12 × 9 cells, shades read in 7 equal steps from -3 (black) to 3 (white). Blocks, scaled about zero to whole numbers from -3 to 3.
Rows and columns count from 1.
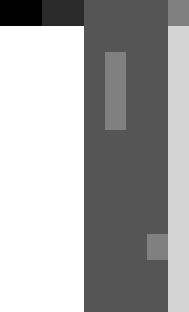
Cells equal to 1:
0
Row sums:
-14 10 11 11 11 10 10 10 10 11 10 10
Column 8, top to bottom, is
-1 -1 -1 -1 -1 -1 -1 -1 -1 0 -1 -1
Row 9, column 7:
-1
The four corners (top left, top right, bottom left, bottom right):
-3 0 3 2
